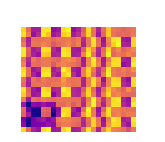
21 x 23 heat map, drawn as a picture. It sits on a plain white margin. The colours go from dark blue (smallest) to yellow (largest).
In the bottom left lies a patch that is lower than the rest. The ninth with the lowest average is the bottom left. Upright stripes repeat 5 times across the table.
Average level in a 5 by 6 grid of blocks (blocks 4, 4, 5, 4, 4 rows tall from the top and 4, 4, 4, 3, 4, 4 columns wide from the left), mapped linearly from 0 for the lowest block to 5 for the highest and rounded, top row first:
344544 | 344544 | 344544 | 134544 | 024544
